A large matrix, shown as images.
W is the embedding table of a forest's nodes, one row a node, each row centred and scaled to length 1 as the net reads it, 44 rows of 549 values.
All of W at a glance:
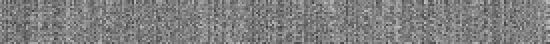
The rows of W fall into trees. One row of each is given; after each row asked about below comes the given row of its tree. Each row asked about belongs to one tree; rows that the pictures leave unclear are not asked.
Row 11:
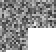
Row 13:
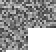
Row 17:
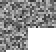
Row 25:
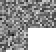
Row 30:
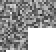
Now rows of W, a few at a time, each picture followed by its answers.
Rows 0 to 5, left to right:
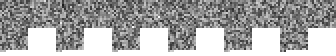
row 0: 11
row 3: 11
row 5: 30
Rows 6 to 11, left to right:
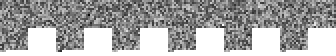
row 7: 25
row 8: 11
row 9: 13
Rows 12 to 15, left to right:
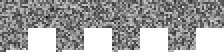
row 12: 30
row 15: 11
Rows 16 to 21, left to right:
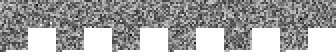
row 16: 30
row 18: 17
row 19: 25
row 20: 11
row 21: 13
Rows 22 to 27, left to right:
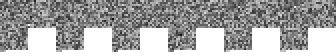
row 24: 25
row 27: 11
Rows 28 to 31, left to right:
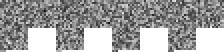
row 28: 17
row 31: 17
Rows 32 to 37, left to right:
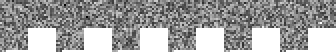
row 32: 13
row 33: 25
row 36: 17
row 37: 13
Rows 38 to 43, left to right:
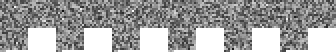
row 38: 11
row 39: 13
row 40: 17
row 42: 30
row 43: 30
